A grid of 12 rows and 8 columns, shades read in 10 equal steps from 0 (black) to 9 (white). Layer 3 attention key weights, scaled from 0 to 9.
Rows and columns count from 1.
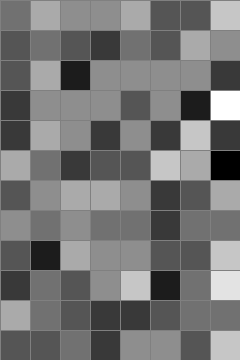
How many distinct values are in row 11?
4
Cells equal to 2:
14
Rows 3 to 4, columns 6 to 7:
5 5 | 5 1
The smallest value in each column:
2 1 1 2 2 1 1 0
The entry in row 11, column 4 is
2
